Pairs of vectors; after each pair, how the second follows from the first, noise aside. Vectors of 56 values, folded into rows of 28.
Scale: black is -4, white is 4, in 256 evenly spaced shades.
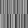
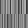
wrapped around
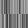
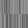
shrunk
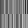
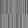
shrunk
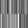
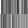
wrapped around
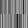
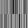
wrapped around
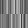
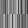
wrapped around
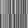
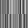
wrapped around
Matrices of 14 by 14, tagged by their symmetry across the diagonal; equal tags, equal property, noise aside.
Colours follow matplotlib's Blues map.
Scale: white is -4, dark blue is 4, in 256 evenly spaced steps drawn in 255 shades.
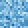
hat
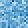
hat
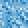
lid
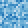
lid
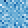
lid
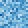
hat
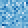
lid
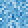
hat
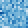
hat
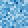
hat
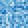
lid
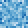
lid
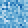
lid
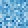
hat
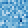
hat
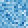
hat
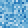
lid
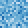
lid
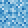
lid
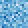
lid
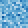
hat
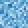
hat
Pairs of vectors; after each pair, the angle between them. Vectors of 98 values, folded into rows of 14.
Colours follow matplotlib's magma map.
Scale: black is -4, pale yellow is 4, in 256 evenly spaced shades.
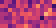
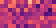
nearly opposite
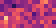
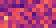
nearly parallel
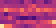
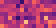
partly aligned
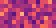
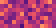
nearly parallel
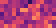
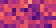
nearly opposite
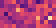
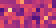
partly opposed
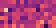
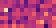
nearly parallel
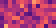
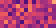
partly opposed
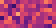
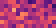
orthogonal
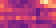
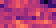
nearly opposite
